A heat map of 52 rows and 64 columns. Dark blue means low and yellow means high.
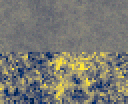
Grain: blotchy. Mirror symmetry: none. Ninth with the lowest average: bottom left. Seam: horizontal, 50% of the way down, the top part calmer.
